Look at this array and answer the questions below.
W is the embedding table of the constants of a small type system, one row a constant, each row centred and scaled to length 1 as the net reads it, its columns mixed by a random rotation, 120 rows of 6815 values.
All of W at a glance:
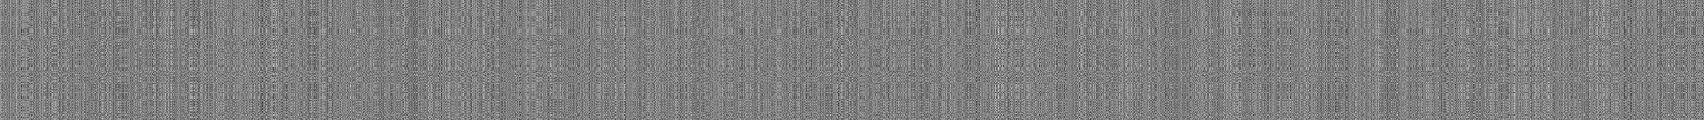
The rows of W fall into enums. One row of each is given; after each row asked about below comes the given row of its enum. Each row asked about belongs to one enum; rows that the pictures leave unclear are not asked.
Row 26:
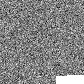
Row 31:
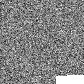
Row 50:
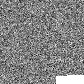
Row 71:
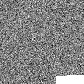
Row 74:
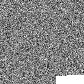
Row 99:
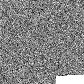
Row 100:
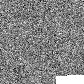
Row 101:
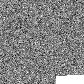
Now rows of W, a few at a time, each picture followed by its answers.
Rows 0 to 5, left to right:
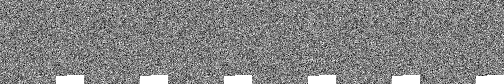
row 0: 26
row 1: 101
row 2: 26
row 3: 50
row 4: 101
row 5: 99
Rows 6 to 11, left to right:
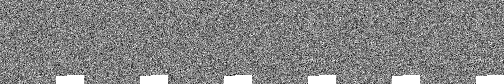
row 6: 26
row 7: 74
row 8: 99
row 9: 50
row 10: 101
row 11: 50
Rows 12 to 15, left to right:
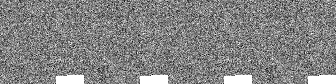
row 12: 50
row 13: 100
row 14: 50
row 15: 100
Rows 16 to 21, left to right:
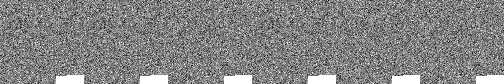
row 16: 101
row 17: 101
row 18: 26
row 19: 101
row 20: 99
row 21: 26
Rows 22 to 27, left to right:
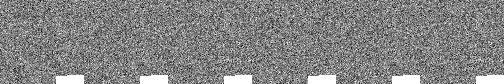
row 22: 100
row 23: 26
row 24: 50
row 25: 101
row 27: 50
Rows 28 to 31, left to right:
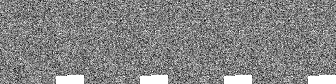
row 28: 100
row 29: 31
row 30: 31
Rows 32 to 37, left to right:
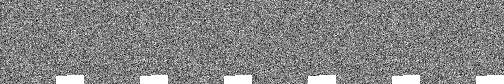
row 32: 31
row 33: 50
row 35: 99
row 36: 50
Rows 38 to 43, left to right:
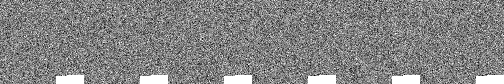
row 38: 74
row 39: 101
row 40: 71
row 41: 99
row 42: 100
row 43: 99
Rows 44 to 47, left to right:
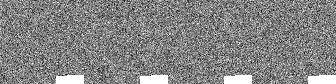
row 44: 99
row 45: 100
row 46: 50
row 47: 26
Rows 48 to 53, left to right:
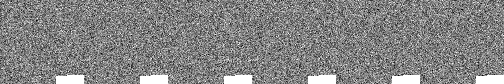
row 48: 31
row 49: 74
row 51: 74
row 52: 99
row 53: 99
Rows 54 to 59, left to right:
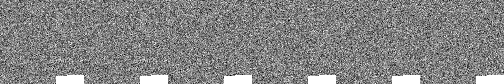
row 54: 50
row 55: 50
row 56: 99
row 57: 31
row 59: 74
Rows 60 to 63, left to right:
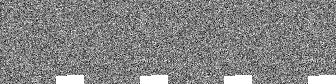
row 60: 31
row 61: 50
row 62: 26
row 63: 50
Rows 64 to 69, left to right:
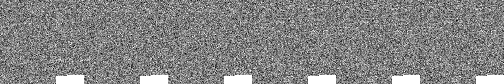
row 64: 50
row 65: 74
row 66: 74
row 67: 31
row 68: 31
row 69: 31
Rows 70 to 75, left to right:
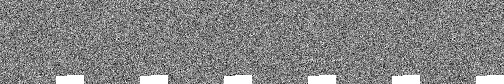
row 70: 26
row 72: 99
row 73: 50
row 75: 71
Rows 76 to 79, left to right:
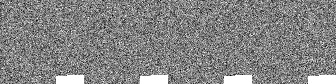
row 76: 31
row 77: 101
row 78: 99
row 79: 50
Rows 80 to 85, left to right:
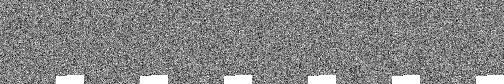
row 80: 101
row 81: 99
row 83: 74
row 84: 100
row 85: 31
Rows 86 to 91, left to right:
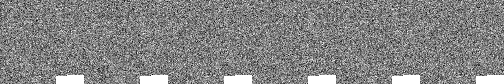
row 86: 31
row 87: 100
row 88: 26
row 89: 50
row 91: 26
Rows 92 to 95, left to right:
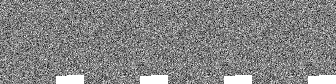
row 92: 74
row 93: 26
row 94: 26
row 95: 26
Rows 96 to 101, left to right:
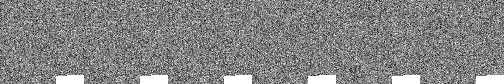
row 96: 31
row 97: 31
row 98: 31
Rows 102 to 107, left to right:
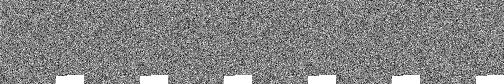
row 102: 99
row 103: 26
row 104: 101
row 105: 26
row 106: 99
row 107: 31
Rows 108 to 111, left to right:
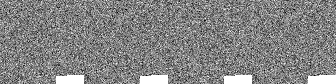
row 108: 26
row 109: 99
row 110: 31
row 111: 99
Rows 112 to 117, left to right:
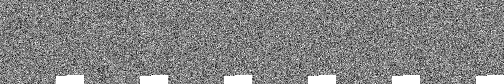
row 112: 101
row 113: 100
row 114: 74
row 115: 74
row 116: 26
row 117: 31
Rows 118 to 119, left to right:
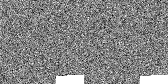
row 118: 99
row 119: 101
